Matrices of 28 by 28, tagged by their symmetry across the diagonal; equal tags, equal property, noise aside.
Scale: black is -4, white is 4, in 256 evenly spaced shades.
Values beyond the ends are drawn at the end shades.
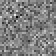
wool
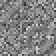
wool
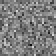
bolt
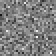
bolt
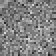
wool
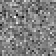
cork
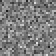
bolt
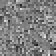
cork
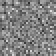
wool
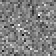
bolt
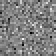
bolt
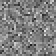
cork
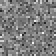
wool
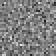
cork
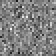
bolt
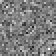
wool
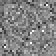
wool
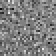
cork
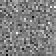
cork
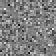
cork
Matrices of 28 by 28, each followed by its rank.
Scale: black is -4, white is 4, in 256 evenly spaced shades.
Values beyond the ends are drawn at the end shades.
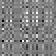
two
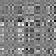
two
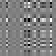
one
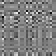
two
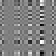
one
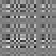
one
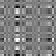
one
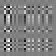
one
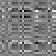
two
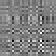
two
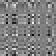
two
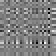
two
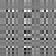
one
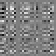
two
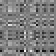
two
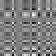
one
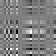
one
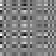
one
